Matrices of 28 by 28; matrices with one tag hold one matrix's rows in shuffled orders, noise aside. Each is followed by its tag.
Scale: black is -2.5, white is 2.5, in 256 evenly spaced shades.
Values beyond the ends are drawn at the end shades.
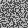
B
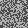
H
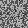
H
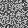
H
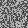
H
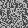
H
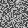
H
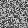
B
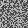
H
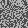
H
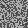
H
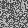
B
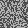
H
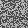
B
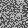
H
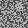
H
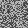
H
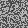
B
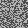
H
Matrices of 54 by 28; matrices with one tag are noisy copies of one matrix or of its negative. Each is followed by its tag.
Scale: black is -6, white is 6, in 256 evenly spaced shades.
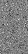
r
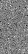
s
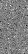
s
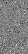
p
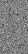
r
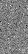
s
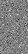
r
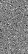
s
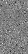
p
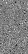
p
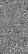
p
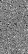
s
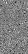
p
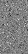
r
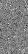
s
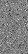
r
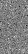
s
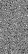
s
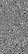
p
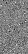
p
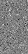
r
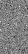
s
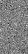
s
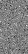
s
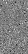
p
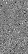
p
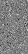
r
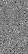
p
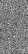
s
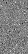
p
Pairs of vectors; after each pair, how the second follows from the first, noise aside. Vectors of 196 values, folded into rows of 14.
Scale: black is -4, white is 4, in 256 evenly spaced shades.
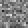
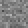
shrunk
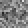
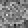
wrapped around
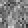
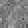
shrunk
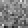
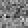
wrapped around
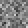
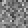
wrapped around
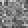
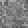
shrunk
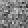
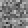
wrapped around
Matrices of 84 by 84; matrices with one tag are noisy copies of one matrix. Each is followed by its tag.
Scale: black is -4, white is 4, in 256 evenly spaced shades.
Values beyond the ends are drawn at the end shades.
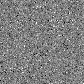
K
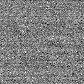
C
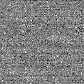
C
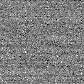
C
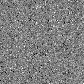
K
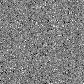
K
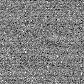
C
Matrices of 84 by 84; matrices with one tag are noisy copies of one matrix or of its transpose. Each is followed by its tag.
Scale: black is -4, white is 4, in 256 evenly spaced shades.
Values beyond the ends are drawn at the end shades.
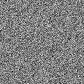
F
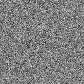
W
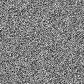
F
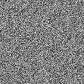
F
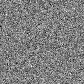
W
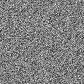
F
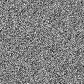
F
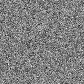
W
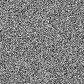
F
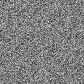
F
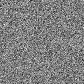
F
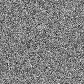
W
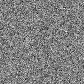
W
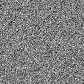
F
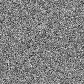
W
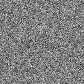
W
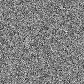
W
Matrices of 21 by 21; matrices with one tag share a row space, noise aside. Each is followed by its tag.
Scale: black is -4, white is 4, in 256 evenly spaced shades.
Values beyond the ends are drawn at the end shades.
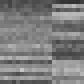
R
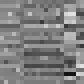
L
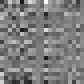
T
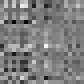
T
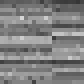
R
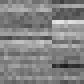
R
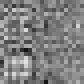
T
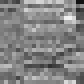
L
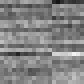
R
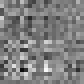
T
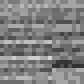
R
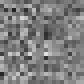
T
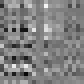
T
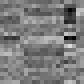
L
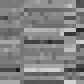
L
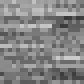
R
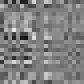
T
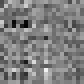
T
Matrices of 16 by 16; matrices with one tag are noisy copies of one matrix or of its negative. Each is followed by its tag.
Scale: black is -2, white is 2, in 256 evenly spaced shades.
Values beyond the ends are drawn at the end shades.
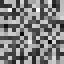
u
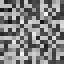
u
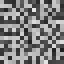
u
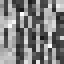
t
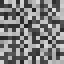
u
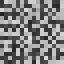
u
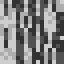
t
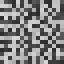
u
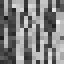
t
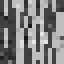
t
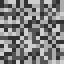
u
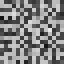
u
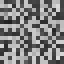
u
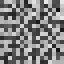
u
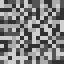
u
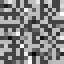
u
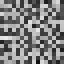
u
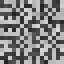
u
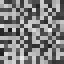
u
